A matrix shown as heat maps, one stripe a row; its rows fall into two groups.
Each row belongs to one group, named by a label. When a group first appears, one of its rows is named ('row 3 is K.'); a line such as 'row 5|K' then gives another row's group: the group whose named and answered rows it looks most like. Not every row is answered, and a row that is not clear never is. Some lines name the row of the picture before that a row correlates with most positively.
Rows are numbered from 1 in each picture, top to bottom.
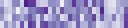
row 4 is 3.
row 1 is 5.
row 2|3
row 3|5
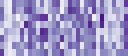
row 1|5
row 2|5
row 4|5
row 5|3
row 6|3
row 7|5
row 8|3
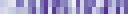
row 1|3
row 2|3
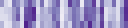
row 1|5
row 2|5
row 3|5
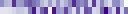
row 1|5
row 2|3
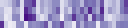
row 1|5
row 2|5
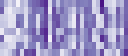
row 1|3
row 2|3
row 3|3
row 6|3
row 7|3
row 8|5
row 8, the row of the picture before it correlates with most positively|1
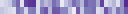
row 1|5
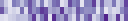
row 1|5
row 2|3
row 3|3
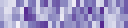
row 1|3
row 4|3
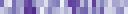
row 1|5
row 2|5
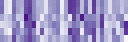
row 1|5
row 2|5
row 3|5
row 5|5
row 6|5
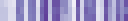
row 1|3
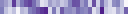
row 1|5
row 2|3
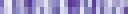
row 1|5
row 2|5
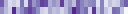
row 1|3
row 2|5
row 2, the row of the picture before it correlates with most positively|1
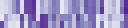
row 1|5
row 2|5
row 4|3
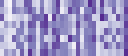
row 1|5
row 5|3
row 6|5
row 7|3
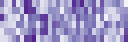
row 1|5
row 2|5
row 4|3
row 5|3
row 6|5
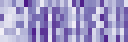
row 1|5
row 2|3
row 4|3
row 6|3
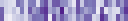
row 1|3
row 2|3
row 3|3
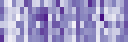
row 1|5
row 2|3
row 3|3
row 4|3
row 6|3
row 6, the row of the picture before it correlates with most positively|3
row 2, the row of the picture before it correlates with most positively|2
